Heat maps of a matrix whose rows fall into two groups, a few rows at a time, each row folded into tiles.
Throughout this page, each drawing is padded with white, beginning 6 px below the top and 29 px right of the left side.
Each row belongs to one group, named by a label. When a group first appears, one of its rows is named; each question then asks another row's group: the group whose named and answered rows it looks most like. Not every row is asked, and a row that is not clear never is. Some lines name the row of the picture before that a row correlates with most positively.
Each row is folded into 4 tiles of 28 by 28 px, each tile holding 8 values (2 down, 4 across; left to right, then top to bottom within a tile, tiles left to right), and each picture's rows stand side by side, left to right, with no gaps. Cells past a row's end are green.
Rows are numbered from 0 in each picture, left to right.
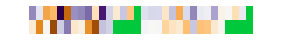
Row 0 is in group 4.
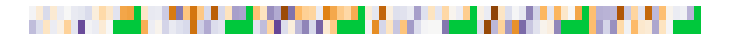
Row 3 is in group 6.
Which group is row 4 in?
6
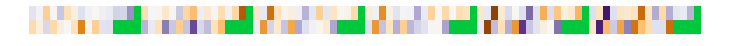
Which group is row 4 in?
6
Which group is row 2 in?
6
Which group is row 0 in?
4
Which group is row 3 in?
6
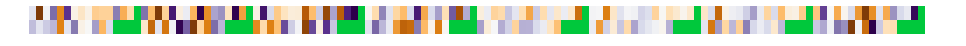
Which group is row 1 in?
4
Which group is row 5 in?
6
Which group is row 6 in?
6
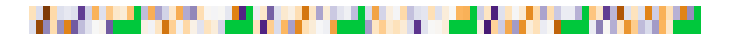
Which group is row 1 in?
4
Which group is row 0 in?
6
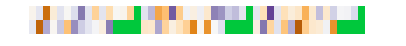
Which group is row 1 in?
4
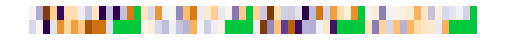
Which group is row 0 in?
4
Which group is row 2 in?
6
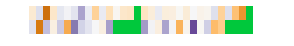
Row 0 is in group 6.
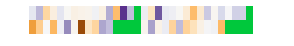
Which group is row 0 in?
4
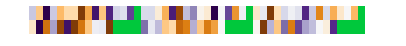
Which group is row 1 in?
4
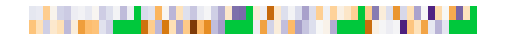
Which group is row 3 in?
4
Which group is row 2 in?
6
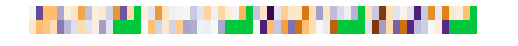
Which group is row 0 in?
4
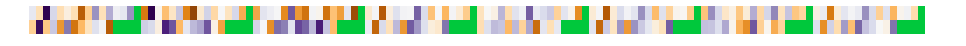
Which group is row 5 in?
6
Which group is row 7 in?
6
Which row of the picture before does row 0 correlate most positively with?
2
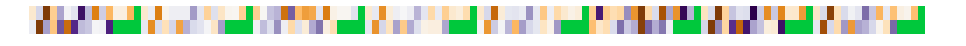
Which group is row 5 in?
4
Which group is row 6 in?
6
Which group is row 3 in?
6
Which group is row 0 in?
6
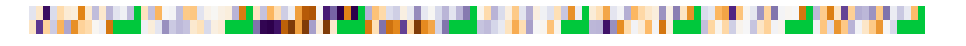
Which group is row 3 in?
4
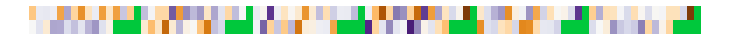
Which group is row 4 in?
4
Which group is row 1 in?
4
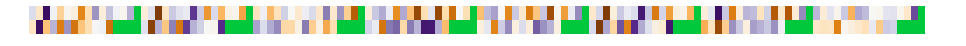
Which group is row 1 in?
6
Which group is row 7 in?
4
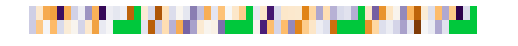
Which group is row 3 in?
4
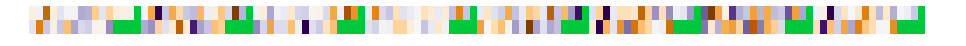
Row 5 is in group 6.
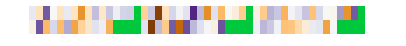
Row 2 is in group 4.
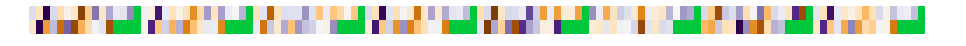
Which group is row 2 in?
6
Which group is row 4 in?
6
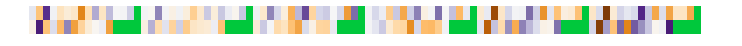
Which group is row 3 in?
4
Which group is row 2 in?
4
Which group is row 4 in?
6
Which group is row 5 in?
6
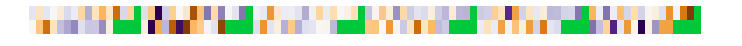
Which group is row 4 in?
4
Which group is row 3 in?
4
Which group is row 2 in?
6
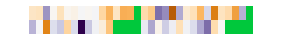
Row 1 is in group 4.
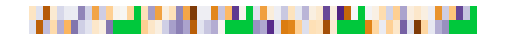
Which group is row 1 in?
4
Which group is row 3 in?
4
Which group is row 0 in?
6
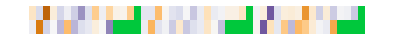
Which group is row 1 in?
6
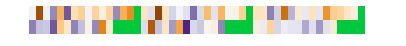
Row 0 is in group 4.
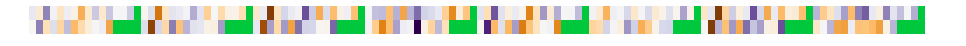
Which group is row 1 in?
6
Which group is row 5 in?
4
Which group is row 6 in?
6
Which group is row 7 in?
4
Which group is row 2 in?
6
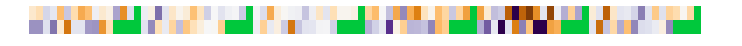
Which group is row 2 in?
6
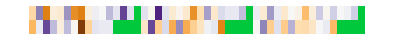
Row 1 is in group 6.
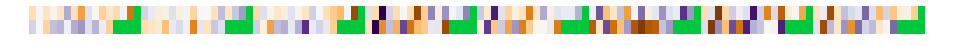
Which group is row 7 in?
6
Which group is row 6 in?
6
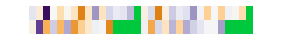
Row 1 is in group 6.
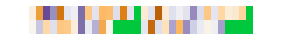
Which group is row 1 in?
6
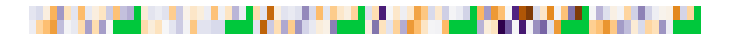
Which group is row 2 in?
6
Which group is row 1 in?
4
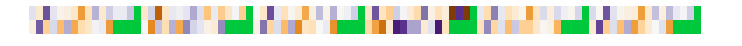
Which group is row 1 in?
6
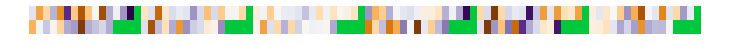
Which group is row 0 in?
4
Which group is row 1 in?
6
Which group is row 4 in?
6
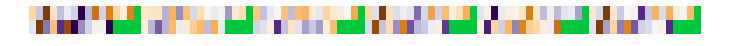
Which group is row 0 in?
6
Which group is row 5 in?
6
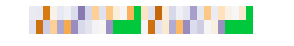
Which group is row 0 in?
6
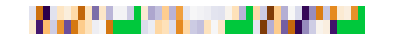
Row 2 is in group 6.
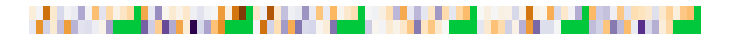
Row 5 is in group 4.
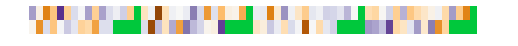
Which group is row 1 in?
6
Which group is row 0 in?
4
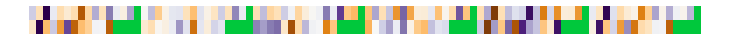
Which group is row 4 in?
6
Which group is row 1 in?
4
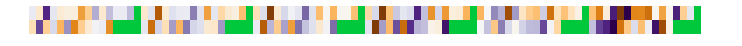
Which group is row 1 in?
6
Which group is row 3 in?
6
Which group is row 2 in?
6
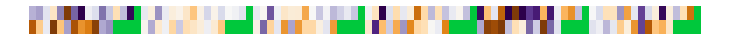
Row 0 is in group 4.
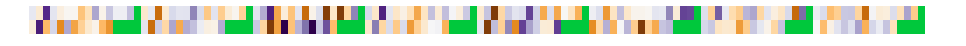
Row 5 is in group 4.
